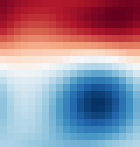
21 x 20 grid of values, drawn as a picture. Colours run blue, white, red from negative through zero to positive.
Average level on the scale: 50%. Slope: up to the top. Ninth with the highest average: top right. Calmest part: bottom left. Lone odd cells: none.
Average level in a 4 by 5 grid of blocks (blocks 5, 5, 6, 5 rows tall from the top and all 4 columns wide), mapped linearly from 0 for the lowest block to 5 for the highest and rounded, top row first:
54555 | 33333 | 22101 | 11101
